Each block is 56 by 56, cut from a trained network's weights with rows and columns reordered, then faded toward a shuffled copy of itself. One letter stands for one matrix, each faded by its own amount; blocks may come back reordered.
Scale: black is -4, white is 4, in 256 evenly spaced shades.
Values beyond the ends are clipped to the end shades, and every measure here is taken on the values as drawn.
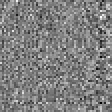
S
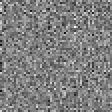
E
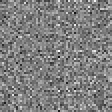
S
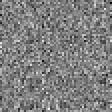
E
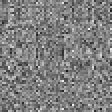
S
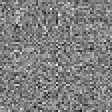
E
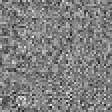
E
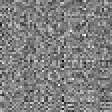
S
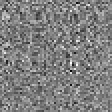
S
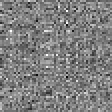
S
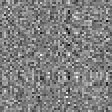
S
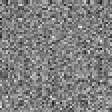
S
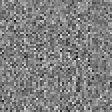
E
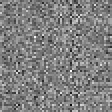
S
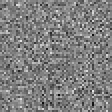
E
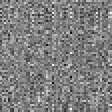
S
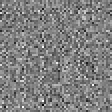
S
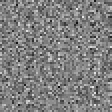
E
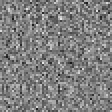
E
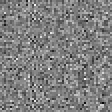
E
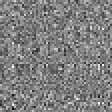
S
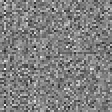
E
